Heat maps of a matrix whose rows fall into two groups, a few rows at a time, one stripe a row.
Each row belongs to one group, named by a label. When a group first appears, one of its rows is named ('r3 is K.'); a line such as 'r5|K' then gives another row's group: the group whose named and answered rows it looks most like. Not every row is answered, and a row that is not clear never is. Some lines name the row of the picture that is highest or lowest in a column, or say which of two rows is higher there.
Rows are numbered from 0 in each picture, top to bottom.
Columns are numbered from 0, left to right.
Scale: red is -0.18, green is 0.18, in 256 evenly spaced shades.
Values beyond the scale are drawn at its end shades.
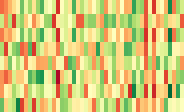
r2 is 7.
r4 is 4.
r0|7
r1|4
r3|4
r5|7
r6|7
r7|4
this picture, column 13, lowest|1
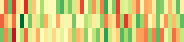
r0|4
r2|4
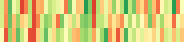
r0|4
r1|4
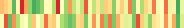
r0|7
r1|4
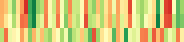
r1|7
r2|4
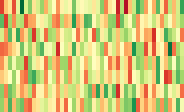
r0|7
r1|4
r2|4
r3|7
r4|7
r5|7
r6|4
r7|4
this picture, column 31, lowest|0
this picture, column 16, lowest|7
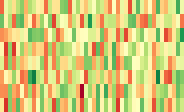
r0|7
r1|4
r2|7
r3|4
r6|4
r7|4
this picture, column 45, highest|2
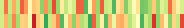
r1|4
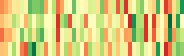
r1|7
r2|7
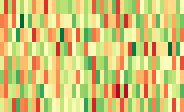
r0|4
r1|7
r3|7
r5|4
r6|7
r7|4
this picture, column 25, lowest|0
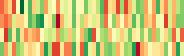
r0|7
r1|7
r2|4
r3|4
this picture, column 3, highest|1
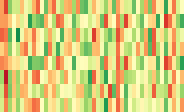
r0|4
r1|7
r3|4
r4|7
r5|4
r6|4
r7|4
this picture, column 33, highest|0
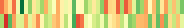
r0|7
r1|4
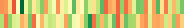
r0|7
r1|4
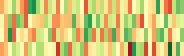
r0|7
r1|4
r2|4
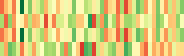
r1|4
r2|7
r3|4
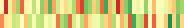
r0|4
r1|7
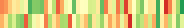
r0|7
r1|7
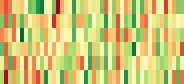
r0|7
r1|4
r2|7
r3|4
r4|4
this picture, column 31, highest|5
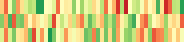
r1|4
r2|4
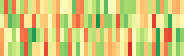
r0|4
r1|4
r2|7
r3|7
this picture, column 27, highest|1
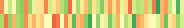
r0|7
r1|4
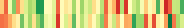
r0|7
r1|7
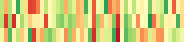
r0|4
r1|4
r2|4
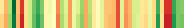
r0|7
